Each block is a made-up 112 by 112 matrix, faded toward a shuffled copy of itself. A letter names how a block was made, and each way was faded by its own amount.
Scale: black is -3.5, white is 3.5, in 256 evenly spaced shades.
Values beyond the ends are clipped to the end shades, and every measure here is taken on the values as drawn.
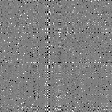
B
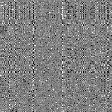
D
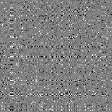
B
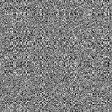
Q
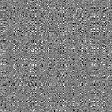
D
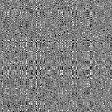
D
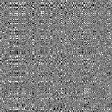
D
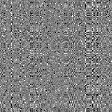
D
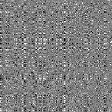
D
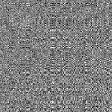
Q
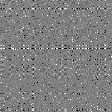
B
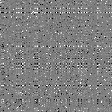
B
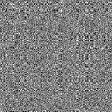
Q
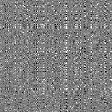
D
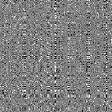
D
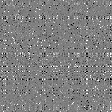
B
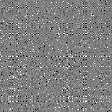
B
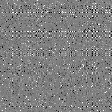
B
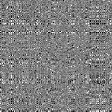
D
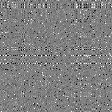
B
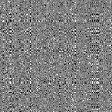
D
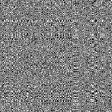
Q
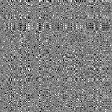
D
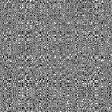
D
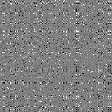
B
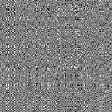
D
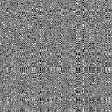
D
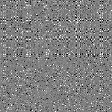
B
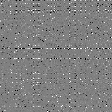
B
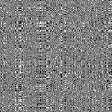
D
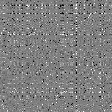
B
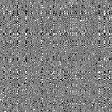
D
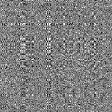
Q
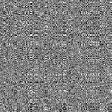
Q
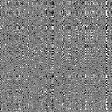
D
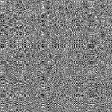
Q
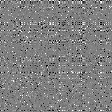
B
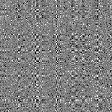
D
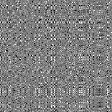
D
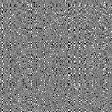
D
